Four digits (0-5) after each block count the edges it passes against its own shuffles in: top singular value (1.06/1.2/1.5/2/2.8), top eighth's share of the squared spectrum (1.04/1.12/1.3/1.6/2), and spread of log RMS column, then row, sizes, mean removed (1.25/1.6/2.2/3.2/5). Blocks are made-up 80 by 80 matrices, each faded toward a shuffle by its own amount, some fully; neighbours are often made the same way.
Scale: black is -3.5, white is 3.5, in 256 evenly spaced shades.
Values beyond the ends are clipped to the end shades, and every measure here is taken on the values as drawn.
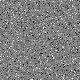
0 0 0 0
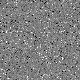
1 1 0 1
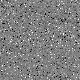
1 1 0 1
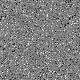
0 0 0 0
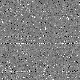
3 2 1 2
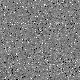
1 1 0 0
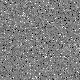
0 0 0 0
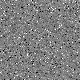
0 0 0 0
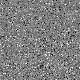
0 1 0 2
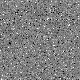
1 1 0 1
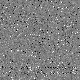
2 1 0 1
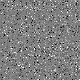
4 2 1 1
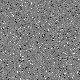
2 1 0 0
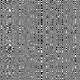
5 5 4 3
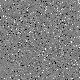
1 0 0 0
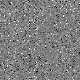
3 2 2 0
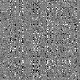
4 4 3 2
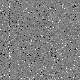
2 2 1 0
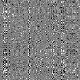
4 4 3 2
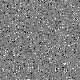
2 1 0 0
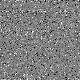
1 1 0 1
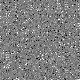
3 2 1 0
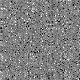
3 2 1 0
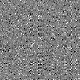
4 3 2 2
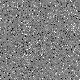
3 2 0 0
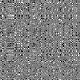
5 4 3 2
